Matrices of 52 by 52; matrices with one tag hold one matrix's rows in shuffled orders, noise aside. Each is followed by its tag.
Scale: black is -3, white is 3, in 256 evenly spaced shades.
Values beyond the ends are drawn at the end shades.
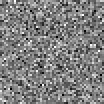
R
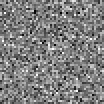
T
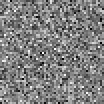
R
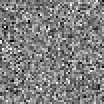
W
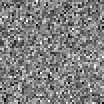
W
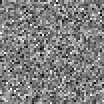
R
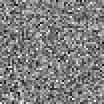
W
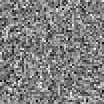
W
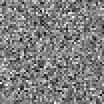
R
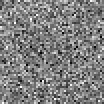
R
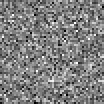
T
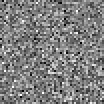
T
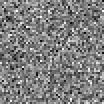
W
